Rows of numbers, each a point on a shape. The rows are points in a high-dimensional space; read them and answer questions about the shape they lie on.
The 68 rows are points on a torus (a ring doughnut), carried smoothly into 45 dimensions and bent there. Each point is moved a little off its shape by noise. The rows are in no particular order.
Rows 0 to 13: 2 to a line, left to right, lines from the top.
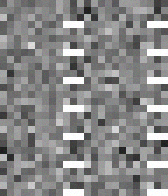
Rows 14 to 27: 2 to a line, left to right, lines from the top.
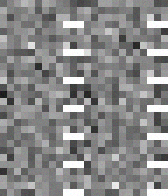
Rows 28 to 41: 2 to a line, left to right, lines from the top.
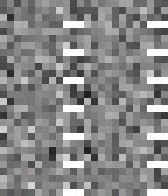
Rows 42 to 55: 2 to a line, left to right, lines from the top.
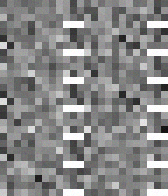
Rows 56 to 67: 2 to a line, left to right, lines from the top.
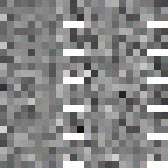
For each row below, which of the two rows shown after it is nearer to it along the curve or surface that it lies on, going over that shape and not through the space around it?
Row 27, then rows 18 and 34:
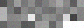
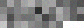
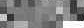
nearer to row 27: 34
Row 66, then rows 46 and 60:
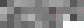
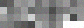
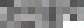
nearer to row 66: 60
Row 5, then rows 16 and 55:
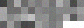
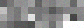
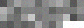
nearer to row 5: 16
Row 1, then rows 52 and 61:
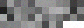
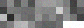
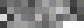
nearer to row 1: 52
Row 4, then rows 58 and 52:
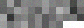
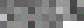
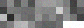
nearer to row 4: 52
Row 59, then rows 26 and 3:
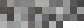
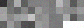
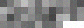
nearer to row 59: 3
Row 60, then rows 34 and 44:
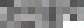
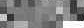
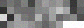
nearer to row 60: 34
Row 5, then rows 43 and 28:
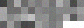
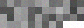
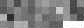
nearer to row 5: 28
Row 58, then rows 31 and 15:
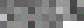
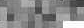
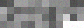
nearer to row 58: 15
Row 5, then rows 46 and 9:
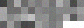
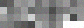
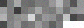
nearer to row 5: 46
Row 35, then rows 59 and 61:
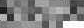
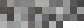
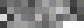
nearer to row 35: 59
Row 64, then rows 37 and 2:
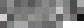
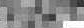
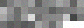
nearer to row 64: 2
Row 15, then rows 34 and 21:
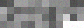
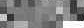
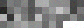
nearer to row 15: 34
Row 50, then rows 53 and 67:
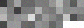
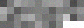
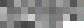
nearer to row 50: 67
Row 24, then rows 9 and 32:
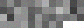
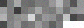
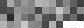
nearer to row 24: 32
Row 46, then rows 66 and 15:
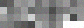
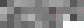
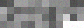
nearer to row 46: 15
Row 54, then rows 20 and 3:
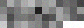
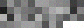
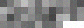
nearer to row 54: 3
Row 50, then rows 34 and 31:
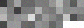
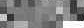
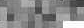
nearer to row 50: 34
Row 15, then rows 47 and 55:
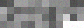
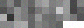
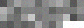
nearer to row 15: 55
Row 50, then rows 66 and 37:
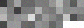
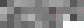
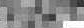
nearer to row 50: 66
